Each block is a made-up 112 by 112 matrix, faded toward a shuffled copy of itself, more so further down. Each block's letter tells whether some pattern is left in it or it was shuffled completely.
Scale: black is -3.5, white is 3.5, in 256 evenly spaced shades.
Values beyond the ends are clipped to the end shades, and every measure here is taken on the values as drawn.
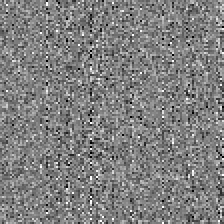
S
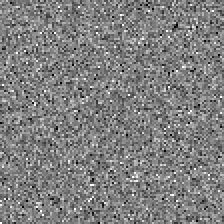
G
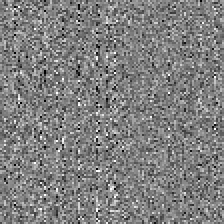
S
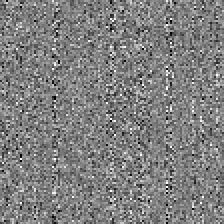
S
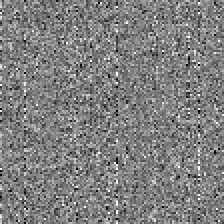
S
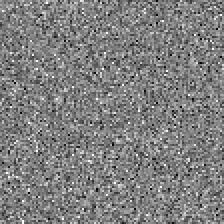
G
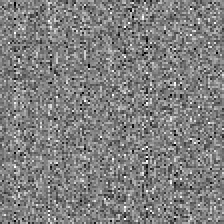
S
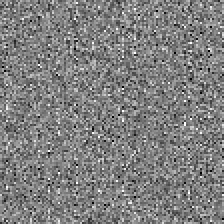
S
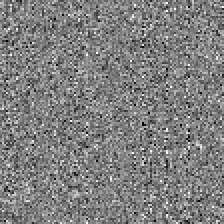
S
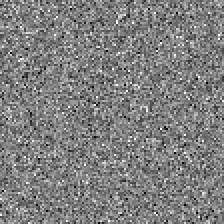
G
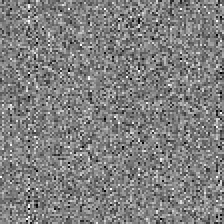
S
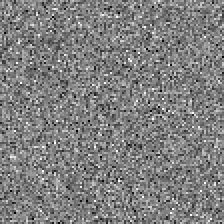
G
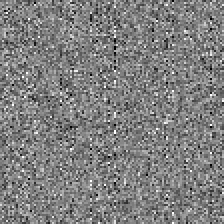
S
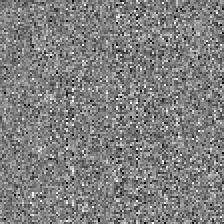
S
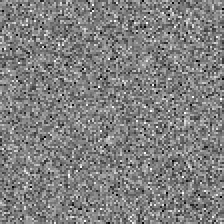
G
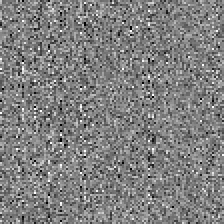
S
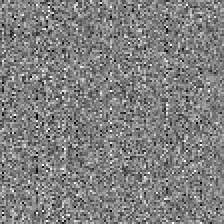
S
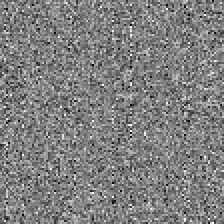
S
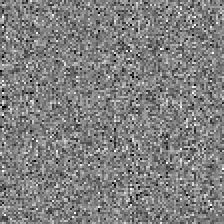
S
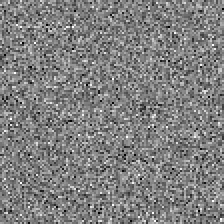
G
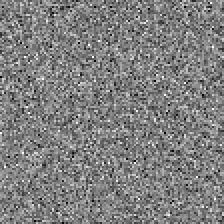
G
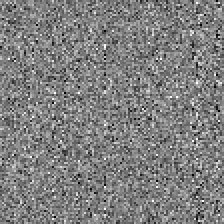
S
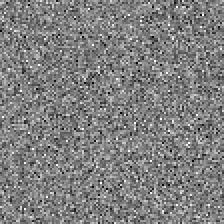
G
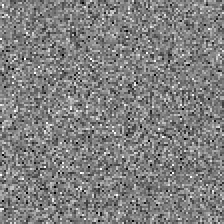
G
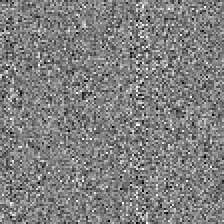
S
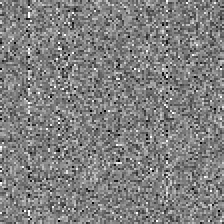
S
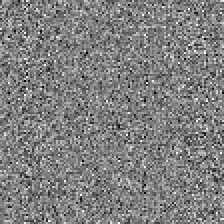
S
